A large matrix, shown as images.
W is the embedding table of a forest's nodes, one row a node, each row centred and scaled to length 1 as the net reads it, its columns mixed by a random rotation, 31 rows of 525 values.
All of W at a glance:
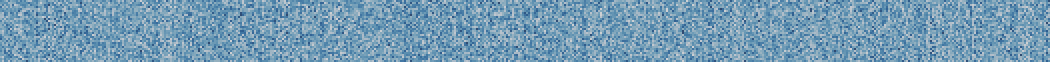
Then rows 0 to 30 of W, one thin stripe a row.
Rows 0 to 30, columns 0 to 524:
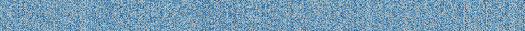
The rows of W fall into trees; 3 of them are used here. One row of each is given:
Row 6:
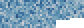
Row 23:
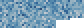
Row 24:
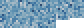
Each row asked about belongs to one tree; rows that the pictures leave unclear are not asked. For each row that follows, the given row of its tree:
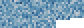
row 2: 23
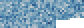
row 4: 24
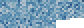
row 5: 24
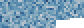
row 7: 6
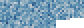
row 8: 24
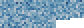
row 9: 23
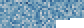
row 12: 23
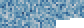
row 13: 6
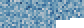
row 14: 23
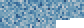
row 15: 6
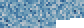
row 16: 6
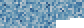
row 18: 24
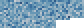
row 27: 23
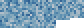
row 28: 6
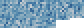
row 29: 24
